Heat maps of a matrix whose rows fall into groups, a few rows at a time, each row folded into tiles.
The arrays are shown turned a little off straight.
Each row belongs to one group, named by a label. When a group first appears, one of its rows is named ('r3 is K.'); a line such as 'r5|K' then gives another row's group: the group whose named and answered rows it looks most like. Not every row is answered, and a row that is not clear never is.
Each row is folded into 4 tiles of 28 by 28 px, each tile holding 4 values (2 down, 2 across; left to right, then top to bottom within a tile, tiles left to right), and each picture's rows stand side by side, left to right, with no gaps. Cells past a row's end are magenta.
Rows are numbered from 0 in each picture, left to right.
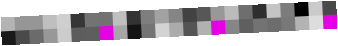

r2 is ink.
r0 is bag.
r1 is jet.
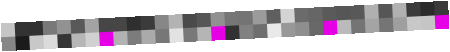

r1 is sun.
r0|ink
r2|bag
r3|sun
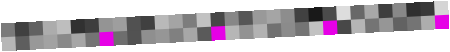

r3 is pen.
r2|sun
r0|sun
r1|ink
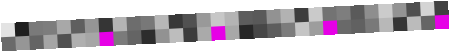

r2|ink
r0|ink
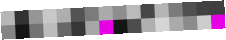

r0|jet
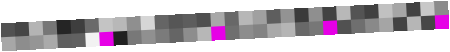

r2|bag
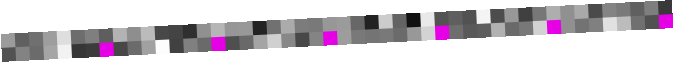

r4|pen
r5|bag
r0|bag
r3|ink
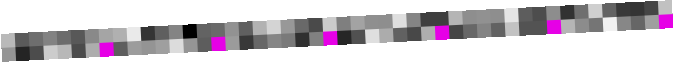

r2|jet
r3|bag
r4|bag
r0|jet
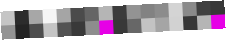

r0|jet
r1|bag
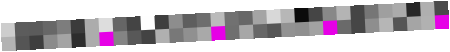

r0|jet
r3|ink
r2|sun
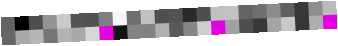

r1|pen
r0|sun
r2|jet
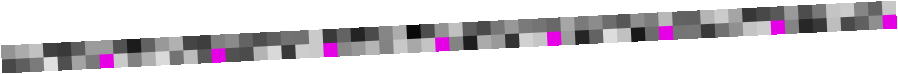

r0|pen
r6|sun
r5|jet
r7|jet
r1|sun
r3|sun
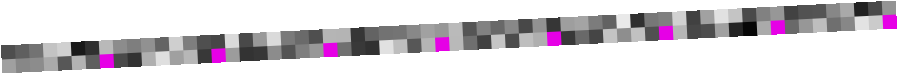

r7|sun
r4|ink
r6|jet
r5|bag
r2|jet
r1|bag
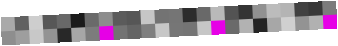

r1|pen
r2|sun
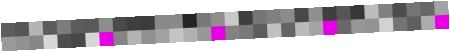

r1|sun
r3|pen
